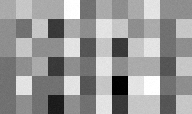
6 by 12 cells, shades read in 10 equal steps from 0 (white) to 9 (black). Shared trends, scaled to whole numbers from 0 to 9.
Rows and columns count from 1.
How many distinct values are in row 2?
6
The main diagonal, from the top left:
3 5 4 7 1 5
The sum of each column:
26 18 22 34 13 31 10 33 15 10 31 18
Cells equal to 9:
1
